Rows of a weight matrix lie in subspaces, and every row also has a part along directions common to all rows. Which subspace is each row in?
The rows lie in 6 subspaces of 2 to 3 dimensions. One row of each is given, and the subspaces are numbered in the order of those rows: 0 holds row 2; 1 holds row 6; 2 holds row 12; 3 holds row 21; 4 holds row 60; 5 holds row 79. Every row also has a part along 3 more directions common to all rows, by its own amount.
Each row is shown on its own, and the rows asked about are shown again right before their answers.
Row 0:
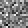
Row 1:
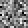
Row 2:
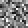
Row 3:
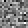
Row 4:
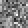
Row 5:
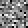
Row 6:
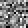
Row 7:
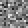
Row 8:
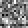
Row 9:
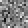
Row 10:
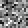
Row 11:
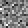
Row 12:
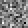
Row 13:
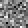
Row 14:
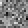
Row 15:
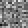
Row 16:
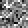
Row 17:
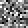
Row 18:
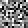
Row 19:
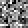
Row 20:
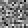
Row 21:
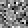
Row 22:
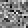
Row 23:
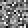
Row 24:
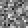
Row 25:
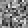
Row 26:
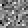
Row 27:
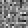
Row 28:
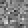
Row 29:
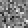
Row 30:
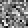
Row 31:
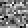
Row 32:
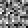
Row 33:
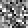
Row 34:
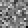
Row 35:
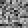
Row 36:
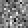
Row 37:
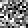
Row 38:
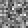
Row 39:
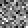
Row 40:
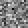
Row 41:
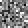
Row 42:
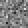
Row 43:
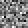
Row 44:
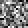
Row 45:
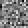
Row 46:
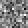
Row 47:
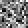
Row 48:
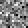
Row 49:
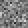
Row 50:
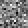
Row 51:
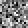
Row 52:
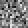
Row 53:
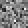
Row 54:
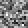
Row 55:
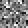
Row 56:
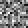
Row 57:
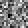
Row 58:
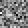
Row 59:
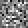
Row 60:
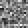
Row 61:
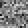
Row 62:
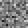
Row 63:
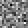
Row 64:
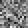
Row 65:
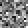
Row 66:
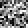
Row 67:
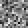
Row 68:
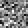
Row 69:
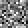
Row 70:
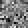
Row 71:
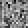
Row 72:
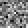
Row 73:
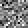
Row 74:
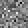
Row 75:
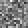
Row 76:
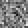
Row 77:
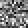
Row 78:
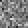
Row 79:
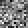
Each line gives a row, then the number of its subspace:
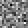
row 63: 2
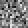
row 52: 2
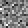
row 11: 0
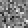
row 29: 5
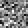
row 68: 0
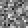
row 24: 3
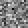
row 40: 3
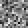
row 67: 0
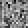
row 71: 4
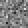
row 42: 1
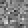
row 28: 4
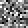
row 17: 4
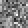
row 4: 2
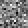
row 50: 2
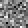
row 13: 1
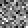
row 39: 5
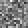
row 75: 5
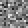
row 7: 3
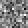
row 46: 3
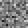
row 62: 5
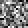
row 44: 0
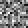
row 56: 4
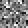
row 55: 4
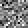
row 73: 0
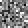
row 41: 5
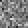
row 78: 5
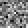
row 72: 1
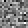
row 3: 2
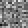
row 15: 4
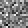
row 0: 0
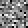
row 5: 5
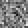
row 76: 0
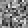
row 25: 2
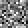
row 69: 3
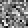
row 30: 0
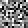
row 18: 1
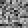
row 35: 4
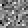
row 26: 0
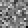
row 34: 5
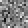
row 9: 5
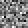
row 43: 2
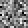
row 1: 5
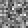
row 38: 3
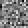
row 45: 0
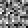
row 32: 4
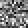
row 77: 1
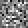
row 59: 5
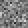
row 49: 2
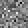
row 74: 2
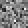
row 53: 3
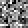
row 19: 4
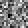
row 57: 3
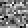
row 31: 1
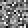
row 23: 1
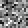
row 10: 0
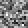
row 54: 5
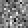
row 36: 2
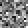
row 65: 5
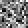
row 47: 3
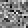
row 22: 1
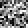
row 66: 1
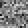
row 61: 1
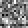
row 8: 4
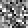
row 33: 3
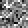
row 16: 4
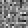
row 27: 2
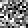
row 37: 1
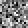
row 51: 2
